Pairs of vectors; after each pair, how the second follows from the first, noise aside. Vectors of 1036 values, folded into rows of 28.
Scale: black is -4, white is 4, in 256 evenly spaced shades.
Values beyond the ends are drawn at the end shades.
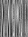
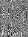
sign-scrambled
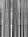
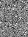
shuffled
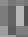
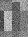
reversed
